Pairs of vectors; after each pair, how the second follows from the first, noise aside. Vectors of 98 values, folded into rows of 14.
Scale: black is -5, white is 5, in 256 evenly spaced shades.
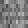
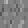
partly zeroed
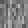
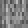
wrapped around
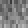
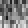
scaled up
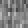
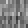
reversed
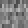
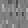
partly zeroed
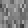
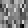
scaled up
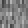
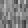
reversed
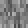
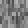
reversed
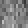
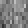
reversed
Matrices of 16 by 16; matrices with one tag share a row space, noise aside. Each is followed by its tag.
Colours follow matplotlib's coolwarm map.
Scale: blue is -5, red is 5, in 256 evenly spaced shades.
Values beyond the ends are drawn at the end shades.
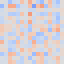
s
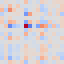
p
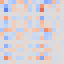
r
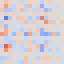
r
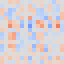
s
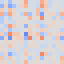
p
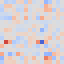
r
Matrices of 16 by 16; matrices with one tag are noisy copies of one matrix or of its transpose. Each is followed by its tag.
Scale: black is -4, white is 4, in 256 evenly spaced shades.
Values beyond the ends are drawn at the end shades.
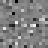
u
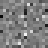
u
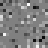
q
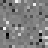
q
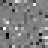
q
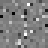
u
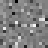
u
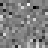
q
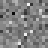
u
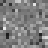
q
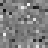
q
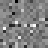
u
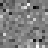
q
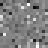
q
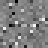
u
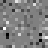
q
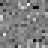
q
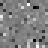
q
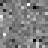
q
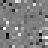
q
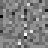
u
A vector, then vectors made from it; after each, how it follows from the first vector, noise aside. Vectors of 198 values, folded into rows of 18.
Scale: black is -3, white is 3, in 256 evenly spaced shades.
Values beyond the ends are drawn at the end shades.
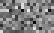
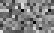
copied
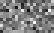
negated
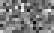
sign-scrambled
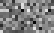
copied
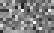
negated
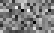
copied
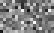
negated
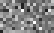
negated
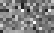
negated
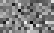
reversed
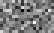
sign-scrambled
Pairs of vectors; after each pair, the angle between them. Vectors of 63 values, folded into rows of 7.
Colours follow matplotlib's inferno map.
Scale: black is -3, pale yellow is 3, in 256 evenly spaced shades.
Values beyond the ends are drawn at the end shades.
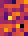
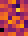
partly opposed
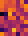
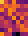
partly aligned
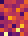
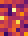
partly opposed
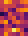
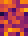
nearly parallel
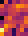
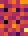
orthogonal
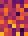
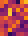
orthogonal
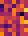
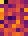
orthogonal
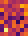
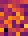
nearly opposite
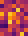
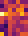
partly aligned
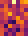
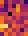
partly opposed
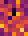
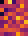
orthogonal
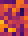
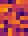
partly aligned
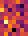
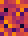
partly aligned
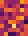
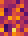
orthogonal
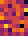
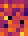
orthogonal
